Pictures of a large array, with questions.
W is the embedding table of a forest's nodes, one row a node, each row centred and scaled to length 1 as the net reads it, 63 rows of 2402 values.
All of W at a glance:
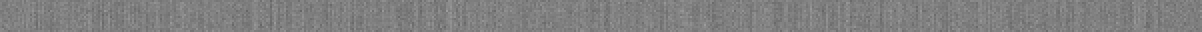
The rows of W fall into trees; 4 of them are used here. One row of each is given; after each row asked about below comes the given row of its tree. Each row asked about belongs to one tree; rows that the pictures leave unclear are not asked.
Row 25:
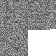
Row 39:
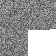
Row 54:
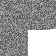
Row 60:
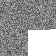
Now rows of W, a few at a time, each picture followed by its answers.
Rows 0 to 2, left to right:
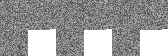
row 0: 54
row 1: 60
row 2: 60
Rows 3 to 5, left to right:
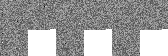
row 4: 39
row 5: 39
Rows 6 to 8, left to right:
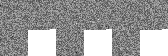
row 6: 25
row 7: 54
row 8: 60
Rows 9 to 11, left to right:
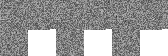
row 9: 39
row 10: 39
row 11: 25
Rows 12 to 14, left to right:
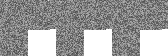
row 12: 60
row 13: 54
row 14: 25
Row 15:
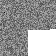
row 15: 39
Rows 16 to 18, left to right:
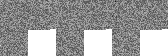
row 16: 60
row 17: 25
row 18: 25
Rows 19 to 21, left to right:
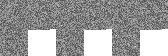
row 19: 39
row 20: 54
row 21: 25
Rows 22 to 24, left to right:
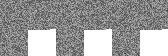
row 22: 25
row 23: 25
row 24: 60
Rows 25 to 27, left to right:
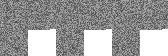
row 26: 60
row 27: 54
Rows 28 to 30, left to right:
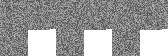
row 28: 25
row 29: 39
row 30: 60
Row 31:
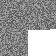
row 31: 39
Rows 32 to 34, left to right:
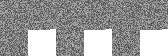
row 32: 54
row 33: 25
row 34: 60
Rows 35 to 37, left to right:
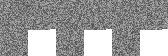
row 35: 60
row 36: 39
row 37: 60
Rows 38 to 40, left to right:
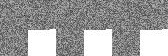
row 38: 25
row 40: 60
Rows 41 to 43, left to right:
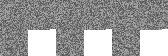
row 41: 39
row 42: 39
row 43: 25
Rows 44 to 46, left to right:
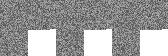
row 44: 60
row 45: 54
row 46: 39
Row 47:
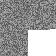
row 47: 60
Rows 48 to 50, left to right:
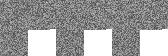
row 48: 60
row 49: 54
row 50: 54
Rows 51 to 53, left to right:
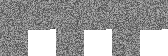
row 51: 60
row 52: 39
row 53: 39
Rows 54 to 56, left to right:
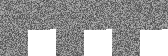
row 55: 54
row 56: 60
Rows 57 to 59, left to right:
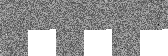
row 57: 39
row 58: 60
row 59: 25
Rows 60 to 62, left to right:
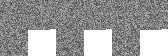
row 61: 39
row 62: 25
